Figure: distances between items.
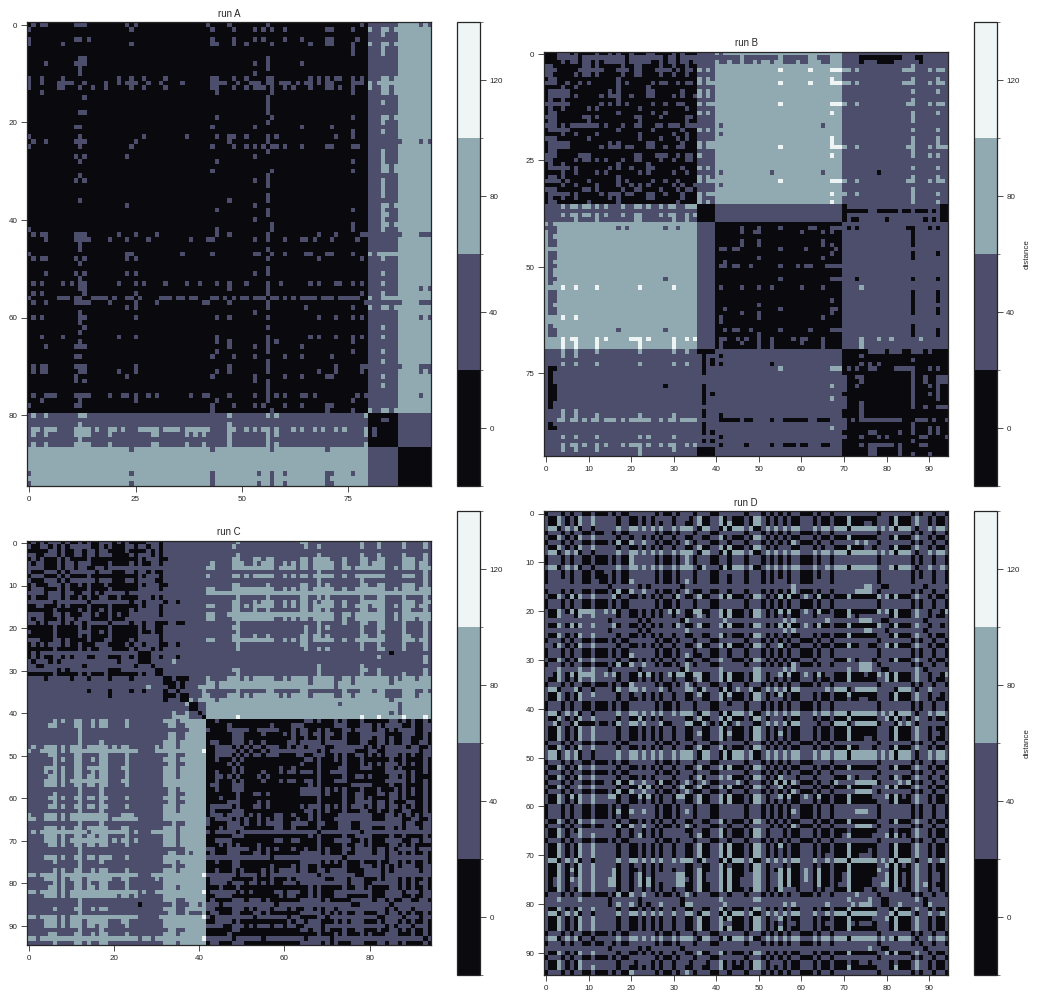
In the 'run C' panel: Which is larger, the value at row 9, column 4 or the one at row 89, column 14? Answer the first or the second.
the second
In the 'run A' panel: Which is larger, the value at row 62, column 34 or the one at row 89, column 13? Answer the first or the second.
the second
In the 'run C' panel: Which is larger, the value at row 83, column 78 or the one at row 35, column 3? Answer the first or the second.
the second
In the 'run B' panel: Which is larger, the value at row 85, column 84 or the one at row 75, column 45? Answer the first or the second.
the second
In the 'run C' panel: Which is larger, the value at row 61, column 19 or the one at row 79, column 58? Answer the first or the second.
the first
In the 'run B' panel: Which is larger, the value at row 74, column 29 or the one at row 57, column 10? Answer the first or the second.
the second
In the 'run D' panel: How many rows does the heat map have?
95
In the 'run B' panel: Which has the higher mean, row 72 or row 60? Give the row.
60
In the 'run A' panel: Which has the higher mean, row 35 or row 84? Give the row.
84
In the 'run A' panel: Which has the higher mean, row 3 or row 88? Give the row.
88
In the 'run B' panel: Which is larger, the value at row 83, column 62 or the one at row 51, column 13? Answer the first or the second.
the second
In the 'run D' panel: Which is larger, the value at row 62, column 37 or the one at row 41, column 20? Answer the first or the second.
the second
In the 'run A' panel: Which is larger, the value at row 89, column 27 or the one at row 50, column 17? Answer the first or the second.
the first
